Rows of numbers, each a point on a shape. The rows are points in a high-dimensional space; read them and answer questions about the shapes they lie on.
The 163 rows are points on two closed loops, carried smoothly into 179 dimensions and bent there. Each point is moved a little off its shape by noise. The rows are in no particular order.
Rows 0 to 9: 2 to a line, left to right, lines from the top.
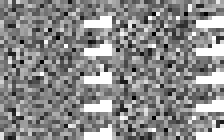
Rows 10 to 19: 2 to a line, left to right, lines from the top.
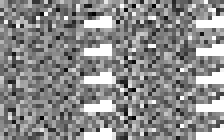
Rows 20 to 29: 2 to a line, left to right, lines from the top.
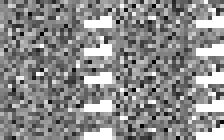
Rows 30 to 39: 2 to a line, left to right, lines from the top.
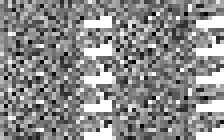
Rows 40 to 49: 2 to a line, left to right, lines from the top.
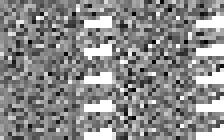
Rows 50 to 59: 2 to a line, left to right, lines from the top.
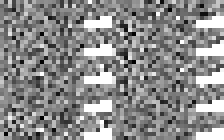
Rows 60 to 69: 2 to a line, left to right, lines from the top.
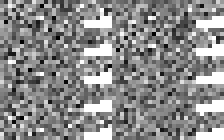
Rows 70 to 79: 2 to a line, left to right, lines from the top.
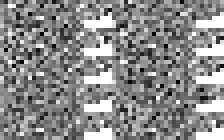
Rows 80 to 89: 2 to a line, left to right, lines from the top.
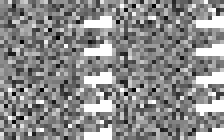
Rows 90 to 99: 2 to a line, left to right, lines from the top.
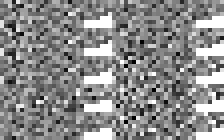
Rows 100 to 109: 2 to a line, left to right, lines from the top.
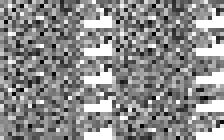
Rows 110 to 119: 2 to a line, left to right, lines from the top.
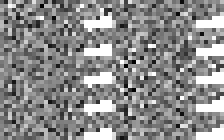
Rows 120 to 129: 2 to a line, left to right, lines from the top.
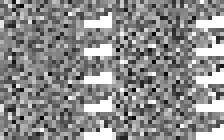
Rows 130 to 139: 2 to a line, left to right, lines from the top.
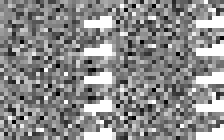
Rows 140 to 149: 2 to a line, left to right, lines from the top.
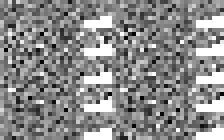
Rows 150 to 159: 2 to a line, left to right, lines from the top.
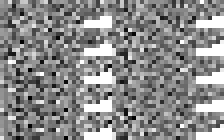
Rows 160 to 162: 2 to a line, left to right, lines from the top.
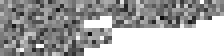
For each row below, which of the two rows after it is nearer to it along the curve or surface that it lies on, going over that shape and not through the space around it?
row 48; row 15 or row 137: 137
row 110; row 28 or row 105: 28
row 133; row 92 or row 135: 135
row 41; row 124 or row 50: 124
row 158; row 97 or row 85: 97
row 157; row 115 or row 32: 32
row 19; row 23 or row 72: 72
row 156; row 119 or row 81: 81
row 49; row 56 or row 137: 137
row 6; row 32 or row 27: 32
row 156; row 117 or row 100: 100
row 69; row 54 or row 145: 54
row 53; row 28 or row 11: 11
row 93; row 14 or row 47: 14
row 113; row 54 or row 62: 54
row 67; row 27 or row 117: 117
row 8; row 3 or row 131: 131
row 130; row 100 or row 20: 20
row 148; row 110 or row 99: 110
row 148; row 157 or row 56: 56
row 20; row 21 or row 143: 21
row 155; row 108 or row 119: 119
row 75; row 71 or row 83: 83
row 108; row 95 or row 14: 14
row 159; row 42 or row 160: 160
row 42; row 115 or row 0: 0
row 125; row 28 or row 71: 28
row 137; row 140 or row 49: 49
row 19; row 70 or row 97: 97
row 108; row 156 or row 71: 156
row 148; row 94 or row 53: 94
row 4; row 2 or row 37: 37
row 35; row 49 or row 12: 49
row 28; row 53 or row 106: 53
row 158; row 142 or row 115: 142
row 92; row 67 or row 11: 11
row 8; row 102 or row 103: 103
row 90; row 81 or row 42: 81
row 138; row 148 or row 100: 100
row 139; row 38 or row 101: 101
